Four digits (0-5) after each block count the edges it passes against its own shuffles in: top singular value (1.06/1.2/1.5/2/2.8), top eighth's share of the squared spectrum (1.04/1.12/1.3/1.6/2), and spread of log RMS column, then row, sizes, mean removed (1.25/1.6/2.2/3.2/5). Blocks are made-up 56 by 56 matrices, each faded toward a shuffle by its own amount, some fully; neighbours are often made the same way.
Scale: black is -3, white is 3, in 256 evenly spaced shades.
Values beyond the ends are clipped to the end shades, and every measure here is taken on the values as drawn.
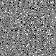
3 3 1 1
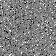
1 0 0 0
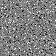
0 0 0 0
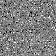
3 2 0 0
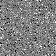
2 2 0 0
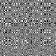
4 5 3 3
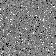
0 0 0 0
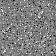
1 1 0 0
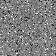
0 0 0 0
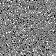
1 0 0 0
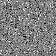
2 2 0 0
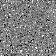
2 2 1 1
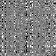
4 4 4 3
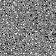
2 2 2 1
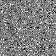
1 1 0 2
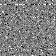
2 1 0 2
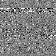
2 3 0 3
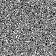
0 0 0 0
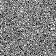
0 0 0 0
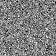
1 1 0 0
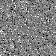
1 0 1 0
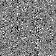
1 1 2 0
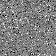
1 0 0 0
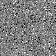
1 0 1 0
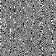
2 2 3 0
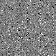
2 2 2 0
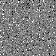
1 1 2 0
